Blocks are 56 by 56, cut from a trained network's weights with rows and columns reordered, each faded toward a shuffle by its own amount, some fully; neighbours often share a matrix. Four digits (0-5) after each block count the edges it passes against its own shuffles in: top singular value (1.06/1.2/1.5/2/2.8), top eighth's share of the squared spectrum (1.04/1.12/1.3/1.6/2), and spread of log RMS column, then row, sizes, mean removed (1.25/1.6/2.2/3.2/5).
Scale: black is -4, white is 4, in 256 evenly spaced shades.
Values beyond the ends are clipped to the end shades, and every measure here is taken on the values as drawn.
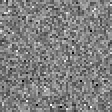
0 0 0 0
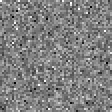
0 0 0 0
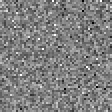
1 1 0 0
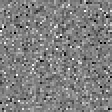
0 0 0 0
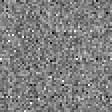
2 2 0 1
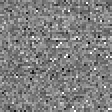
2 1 0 0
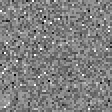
0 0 0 0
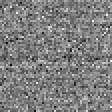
2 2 0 0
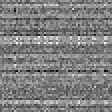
5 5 2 3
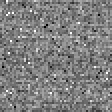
2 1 0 0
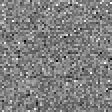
1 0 0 0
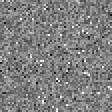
0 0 0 0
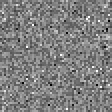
0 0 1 0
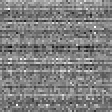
4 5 2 3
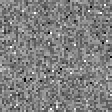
0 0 0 0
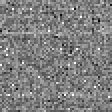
2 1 0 0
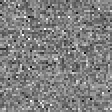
1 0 0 0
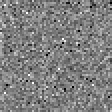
1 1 0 0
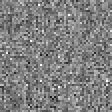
2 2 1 1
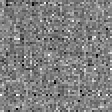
2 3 0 2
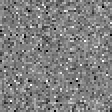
2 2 1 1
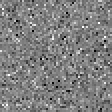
1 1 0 0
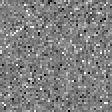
1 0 0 0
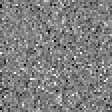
0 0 0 0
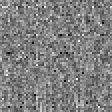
2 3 1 2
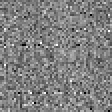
3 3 0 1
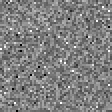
1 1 0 0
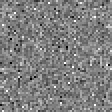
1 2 0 0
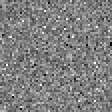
2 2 0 1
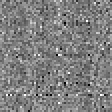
3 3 1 2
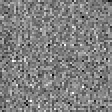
2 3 0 1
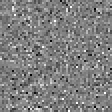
3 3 1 1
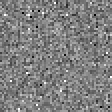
1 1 0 0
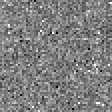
2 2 0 1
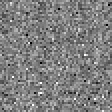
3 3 0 1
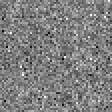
2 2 0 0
